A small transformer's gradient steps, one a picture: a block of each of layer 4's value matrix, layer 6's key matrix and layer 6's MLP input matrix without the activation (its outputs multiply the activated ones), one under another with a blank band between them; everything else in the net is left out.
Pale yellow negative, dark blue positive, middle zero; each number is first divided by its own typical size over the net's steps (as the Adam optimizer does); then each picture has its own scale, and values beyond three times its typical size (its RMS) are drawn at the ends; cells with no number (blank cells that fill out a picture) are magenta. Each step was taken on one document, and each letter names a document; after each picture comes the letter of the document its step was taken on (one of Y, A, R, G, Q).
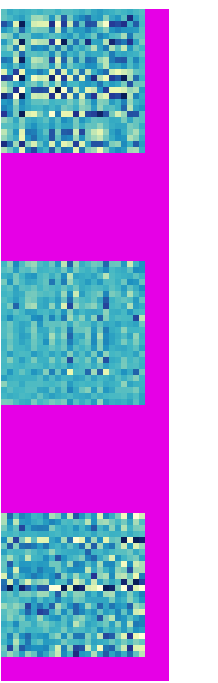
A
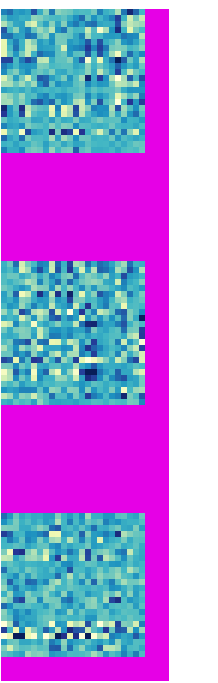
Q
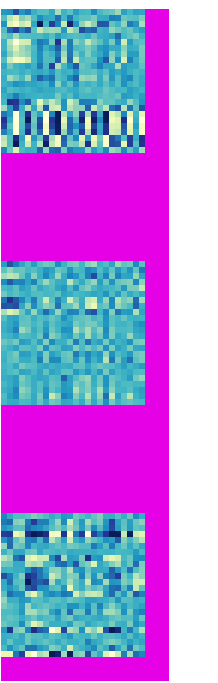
Q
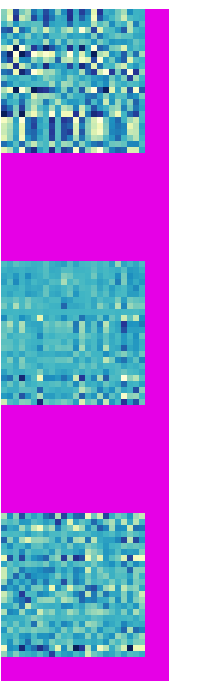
A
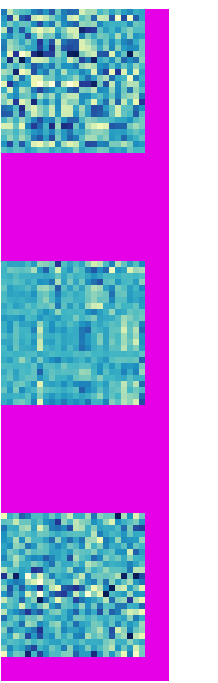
A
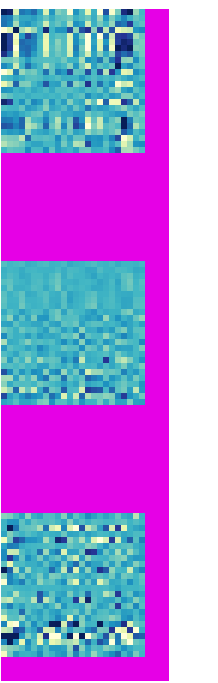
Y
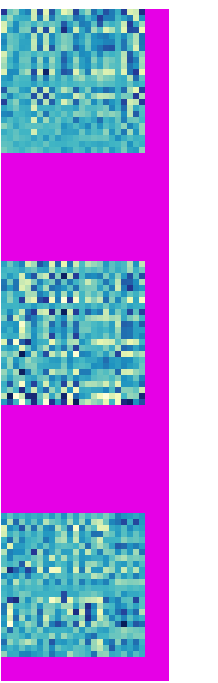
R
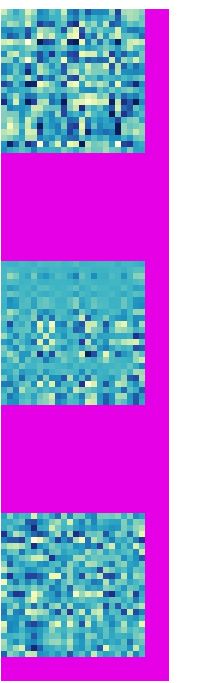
Q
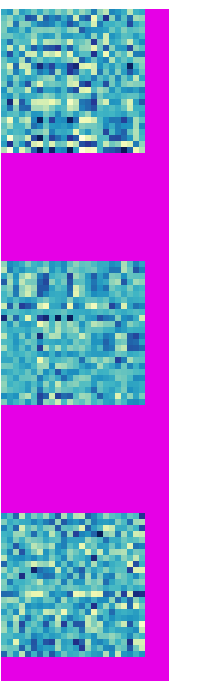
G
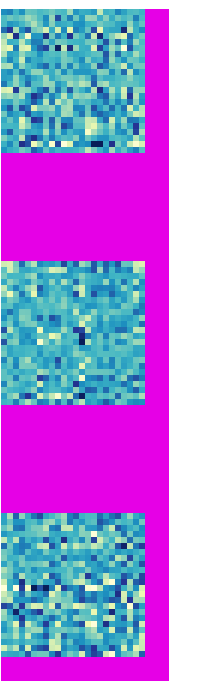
G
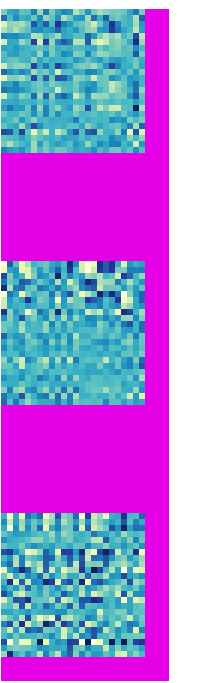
R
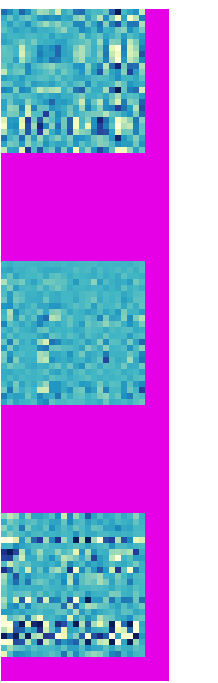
Y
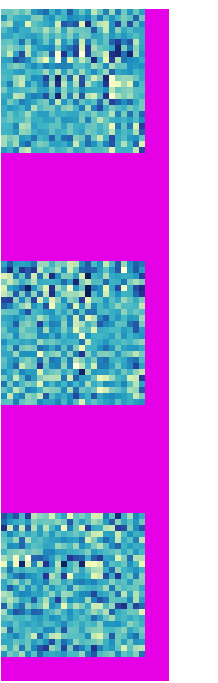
G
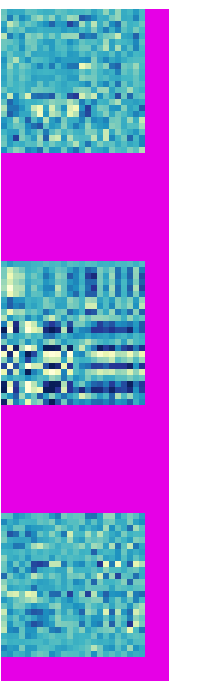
Q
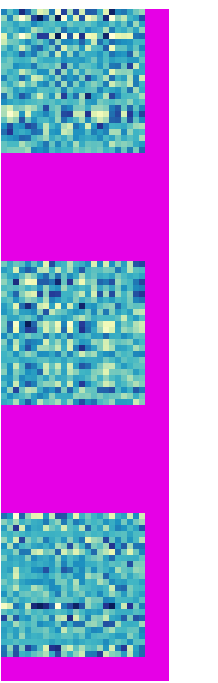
G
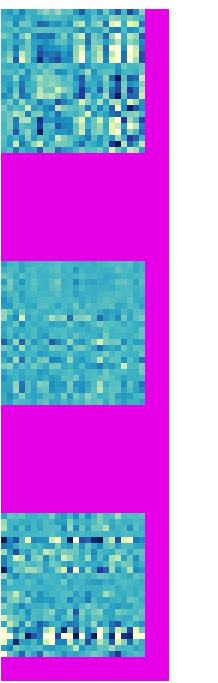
Y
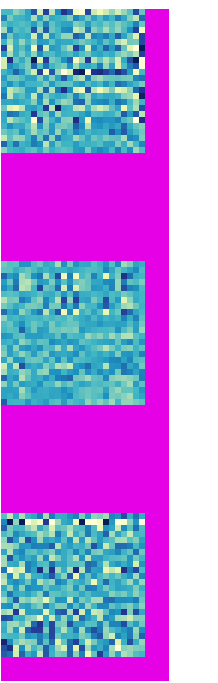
R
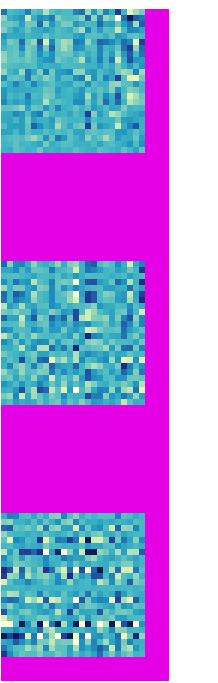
Y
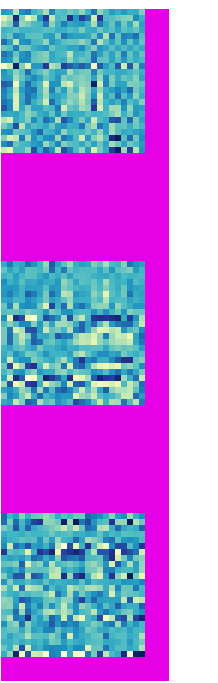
G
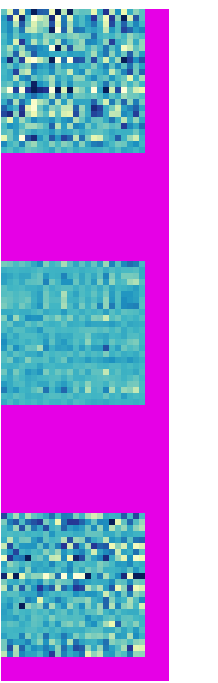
A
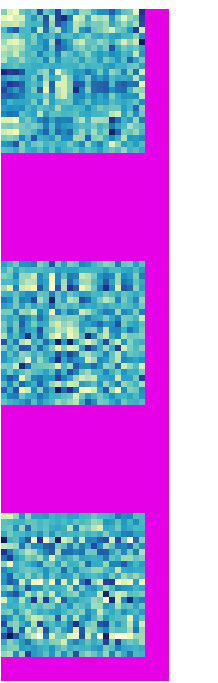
R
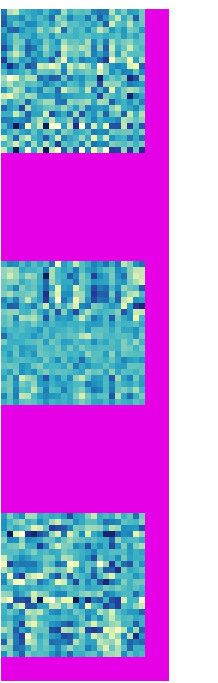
Q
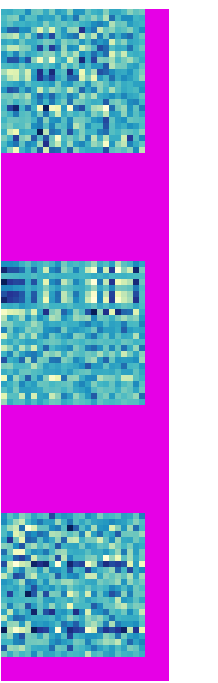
Q
